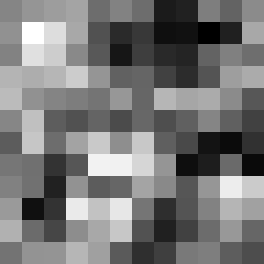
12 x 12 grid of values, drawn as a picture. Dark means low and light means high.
The ninth with the highest average is the top left. Neither half mirrors the other. No row or column stands out.
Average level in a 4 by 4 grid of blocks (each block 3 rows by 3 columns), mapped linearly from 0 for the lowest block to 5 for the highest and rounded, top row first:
5 2 0 2 | 4 3 2 3 | 2 4 3 2 | 2 5 1 3
